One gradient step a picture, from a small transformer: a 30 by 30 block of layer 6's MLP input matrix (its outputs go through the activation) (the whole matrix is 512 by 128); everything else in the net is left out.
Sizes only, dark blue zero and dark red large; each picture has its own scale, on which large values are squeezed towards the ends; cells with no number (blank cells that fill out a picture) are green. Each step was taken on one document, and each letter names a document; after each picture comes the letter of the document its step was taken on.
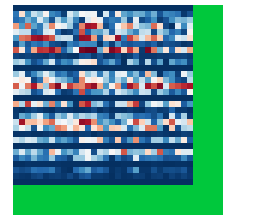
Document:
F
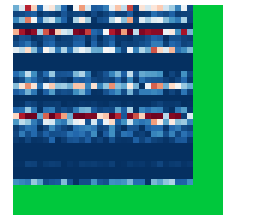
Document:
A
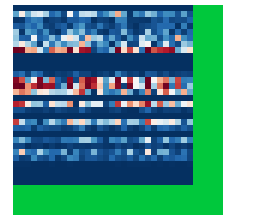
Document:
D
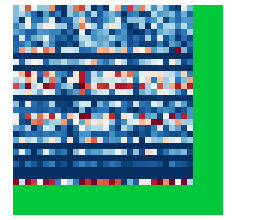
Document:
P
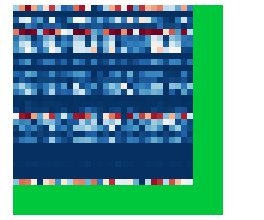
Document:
A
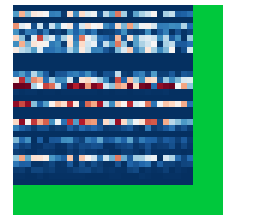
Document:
D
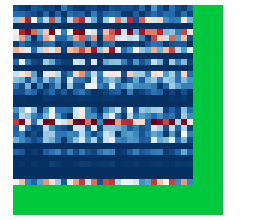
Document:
A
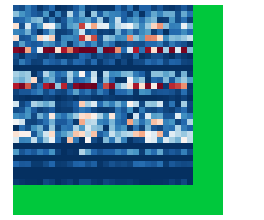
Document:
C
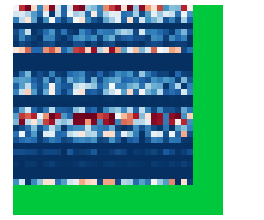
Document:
A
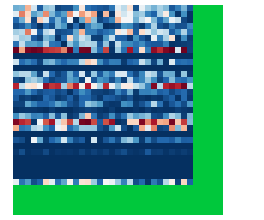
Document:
P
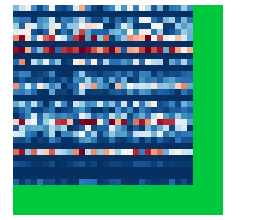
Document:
C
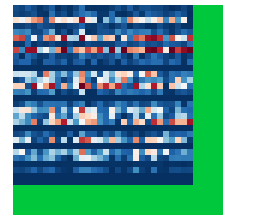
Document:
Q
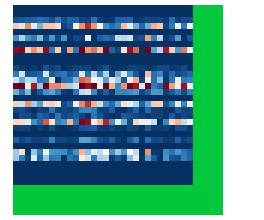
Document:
F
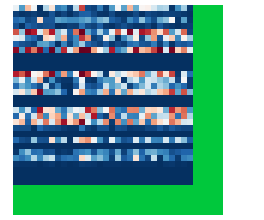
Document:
Q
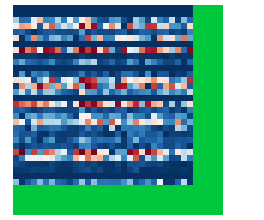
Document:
F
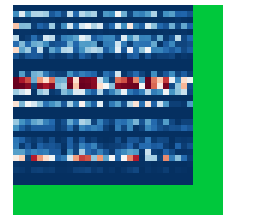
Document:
D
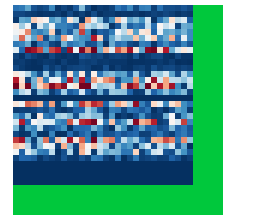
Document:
P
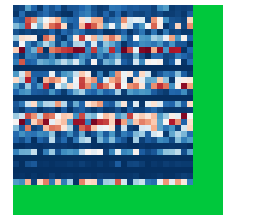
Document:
C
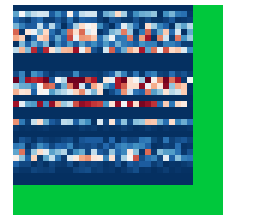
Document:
D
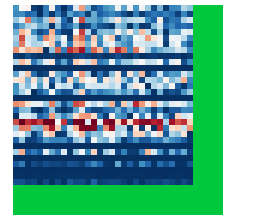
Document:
C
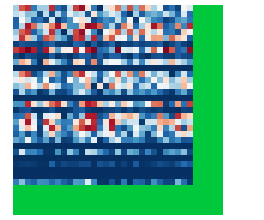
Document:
C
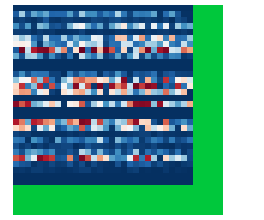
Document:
D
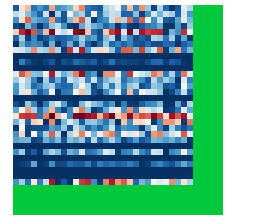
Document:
A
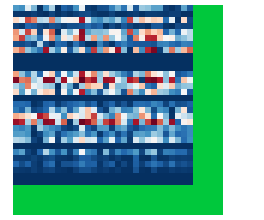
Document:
Q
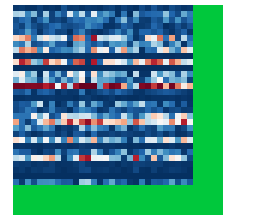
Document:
P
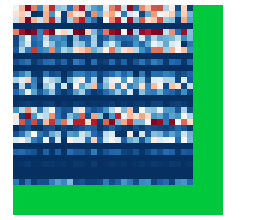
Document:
A
